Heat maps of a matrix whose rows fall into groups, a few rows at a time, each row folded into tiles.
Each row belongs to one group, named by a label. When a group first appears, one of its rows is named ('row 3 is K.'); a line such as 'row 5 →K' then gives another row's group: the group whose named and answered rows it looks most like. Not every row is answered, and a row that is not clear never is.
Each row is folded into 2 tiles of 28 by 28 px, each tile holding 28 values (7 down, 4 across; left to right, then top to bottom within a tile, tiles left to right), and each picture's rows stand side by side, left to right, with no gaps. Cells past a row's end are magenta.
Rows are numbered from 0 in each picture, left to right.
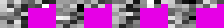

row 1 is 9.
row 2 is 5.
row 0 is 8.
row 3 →9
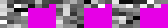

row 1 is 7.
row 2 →9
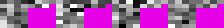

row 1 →8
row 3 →9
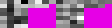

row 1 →7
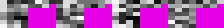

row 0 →8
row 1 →7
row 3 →7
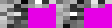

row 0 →5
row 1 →5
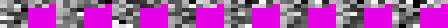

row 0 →9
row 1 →8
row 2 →8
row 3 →5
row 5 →5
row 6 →5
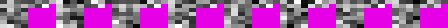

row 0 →7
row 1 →8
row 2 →7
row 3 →8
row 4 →7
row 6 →7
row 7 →9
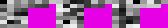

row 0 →7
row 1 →8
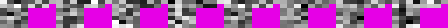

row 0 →9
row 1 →5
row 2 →8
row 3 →7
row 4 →9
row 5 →9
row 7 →5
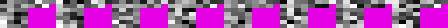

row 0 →7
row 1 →8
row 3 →7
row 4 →9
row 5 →7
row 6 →9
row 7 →8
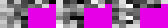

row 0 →8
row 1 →8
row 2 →9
